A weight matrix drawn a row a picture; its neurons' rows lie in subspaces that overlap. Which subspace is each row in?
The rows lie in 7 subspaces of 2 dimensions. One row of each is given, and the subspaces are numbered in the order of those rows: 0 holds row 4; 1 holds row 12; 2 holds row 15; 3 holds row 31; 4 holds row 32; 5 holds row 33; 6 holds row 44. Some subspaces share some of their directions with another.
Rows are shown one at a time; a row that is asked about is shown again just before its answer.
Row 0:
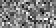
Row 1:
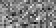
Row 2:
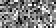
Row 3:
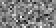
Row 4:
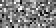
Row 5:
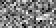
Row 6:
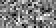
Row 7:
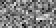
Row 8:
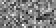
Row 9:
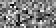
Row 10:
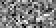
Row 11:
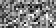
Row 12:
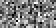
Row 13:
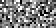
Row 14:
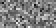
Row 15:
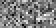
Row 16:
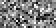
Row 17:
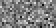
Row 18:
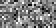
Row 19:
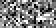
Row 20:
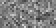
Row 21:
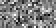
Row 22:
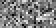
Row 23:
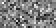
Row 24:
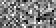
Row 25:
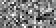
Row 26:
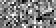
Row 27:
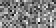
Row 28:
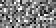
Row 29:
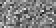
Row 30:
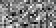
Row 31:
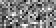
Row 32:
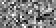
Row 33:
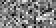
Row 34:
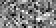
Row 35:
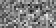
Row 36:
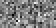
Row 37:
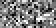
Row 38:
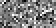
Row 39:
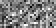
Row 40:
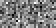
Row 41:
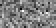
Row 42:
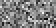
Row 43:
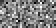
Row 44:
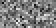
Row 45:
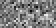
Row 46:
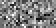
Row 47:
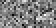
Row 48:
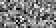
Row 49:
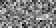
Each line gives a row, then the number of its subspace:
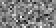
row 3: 4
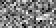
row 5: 1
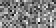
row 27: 2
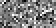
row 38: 5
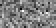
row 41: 0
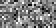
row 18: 2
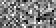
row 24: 2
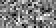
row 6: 2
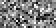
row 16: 6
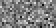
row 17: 4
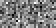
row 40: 1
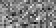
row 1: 3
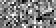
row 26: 6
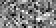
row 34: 0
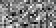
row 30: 3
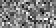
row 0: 4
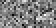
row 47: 5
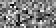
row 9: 5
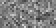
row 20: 0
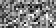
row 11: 3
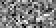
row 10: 4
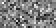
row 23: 6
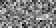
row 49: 1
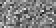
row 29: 5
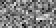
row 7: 1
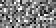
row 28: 0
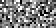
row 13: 0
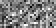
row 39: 3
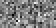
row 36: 1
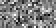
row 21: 2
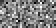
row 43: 1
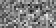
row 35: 3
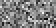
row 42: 4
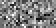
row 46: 5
